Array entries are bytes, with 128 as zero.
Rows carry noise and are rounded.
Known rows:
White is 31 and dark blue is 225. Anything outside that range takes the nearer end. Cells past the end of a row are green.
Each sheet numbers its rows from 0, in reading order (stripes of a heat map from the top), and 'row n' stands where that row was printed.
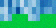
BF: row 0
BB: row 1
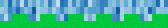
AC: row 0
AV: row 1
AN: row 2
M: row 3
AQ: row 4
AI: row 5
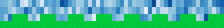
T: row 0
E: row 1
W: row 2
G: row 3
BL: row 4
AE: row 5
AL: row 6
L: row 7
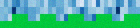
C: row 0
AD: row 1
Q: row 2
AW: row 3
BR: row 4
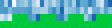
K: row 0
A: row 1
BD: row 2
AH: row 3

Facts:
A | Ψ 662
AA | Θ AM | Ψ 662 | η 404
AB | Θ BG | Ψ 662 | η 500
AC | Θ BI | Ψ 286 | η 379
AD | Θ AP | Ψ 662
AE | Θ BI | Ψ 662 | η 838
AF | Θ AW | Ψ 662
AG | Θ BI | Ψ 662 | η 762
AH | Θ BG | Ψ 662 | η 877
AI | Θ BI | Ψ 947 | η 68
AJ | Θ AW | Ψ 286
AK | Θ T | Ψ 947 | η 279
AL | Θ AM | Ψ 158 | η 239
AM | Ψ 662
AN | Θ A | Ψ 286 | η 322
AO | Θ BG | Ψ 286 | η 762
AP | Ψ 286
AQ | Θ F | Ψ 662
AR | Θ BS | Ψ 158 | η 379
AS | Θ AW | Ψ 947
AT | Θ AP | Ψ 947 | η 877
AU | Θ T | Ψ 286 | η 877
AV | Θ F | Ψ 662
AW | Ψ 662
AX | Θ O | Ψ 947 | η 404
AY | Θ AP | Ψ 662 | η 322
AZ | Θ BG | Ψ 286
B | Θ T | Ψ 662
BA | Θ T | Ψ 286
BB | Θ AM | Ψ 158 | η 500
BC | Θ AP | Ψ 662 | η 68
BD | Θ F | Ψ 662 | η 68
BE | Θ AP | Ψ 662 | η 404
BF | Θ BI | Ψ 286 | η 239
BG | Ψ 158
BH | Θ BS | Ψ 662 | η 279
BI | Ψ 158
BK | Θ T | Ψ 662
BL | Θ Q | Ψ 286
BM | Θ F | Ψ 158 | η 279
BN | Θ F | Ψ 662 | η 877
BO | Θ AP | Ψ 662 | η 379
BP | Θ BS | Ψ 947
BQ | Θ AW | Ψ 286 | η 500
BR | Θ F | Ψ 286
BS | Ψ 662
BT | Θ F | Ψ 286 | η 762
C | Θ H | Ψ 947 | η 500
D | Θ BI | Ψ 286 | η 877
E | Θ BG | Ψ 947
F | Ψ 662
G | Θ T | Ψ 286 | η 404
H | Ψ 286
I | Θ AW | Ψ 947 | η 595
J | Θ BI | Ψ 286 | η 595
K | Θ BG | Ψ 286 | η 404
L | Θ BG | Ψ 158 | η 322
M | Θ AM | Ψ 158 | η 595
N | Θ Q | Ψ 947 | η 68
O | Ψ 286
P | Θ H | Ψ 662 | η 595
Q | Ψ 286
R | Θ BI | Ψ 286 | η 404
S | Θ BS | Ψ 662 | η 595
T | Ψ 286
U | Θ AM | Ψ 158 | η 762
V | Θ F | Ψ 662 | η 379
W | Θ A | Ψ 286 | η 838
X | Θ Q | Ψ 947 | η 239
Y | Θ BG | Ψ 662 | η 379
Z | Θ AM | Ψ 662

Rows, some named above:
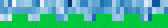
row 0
K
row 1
AZ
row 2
AG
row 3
AR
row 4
BQ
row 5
BI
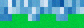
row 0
F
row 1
Y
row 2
AK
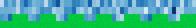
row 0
AY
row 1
BO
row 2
AL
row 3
AT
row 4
AI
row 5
BH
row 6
BR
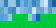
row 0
N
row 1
AH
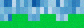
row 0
AU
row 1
W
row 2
M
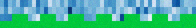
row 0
BN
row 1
J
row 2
C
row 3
BC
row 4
BG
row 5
G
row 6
AO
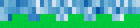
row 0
AR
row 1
F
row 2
E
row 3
X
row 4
G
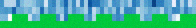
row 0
AX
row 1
AB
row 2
D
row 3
BT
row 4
V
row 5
U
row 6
R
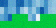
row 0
BM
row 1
I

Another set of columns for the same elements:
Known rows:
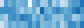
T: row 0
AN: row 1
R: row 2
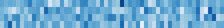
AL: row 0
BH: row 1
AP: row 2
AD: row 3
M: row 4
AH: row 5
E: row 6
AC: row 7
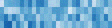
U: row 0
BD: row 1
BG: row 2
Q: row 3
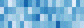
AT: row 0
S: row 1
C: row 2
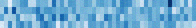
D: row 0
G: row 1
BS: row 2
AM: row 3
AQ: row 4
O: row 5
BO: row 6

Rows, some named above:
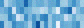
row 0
AX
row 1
AL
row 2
BN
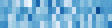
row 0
AB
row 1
L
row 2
AH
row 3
J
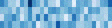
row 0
X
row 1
Y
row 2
BQ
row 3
AT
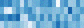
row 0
AR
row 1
BI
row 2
AN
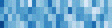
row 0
BC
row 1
AO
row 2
AY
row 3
BB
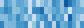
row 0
AZ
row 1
AU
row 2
BM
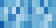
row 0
N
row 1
AI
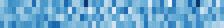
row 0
BR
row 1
W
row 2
AK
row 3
V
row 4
BN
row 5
AG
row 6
AO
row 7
BO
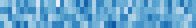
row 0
K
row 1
BF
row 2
AO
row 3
AE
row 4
N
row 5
W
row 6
AI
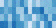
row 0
BT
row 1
AU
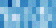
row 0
I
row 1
E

